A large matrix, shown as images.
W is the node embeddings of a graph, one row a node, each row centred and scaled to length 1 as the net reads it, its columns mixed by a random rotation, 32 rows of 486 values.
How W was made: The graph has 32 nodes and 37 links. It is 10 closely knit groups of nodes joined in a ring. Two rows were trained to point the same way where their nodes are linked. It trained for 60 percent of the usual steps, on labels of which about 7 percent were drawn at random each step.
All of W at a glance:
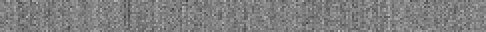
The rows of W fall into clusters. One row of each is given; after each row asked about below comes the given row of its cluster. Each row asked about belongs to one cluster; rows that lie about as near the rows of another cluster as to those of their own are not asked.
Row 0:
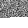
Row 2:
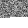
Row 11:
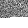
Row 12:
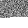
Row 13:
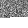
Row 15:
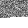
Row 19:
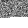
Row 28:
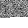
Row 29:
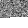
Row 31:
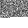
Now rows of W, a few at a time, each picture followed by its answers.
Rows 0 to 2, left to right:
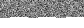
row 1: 0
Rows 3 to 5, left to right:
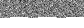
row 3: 29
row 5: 31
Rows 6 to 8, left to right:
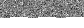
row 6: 13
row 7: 2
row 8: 28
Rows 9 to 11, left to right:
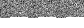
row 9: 15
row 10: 15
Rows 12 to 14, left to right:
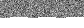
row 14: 29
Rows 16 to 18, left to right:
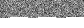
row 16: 11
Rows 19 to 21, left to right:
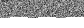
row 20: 2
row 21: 0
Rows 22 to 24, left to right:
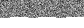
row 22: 19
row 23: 31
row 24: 15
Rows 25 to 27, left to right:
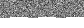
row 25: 2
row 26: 19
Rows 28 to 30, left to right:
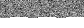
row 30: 12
